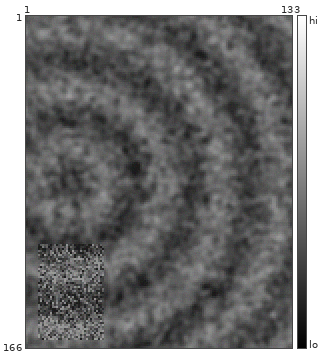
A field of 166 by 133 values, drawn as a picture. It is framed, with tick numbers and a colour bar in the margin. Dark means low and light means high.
Values change most from cell to cell in the bottom left. In the bottom left lies a patch that is rougher than the rest. No overall slope runs across the table. The texture is blotchy. No single row or column stands out from its neighbours. Rings spread out from the middle left.
